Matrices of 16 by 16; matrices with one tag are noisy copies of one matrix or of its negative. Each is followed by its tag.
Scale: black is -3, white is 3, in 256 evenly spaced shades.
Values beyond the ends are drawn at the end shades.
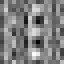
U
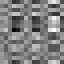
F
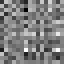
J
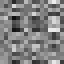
F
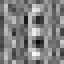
U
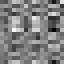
F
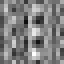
U
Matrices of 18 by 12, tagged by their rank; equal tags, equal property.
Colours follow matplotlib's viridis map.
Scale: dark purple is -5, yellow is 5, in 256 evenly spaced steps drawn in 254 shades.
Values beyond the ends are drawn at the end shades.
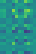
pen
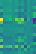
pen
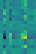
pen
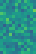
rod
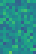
rod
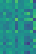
pen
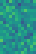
rod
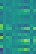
pen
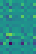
pen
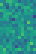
rod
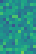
rod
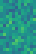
rod
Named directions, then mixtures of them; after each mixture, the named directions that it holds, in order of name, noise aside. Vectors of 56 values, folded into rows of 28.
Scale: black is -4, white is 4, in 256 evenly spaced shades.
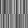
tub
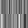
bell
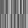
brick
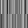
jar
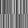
tub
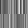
brick, tub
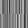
bell, jar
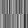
bell, jar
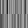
brick, jar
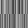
tub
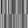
jar, tub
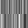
bell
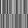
jar, tub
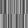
jar, tub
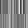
brick, tub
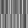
bell, brick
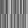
brick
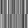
jar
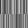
tub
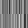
bell, jar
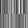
brick, tub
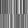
brick, tub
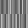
bell, brick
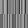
jar, tub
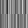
brick, jar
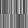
brick, tub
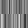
bell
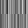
brick, jar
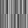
brick, jar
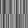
tub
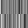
bell, tub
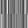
jar
